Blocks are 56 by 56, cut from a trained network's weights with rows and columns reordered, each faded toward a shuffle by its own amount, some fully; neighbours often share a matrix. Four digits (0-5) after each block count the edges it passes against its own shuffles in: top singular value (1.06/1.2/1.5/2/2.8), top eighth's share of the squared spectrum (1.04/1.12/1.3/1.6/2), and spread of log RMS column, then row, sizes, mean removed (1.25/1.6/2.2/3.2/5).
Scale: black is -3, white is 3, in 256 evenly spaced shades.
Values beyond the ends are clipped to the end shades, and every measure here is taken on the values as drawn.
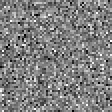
0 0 0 0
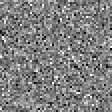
0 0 0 0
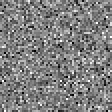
0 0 0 0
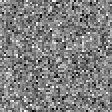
2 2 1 0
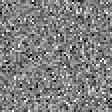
0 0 0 0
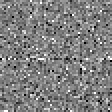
1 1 0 0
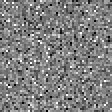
0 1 0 0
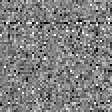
2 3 1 1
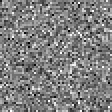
1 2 0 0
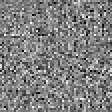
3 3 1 2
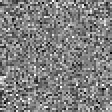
2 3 0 1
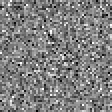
0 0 0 0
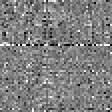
3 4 1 2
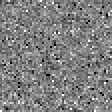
0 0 0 0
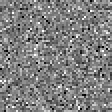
1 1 0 0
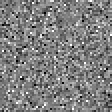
0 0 0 0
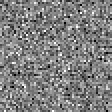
1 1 0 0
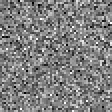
1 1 0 0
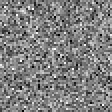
1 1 0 0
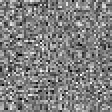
4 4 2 2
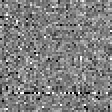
3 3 1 2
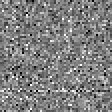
2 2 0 1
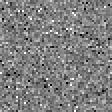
1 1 0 0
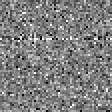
2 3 1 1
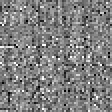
2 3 0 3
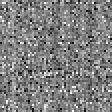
2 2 0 2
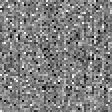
2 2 0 1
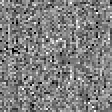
2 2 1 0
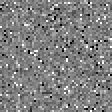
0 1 0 0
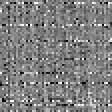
3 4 0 3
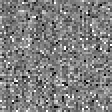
2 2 0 1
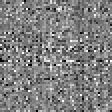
3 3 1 3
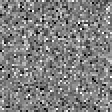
1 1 0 0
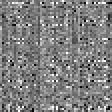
4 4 1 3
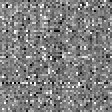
2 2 0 2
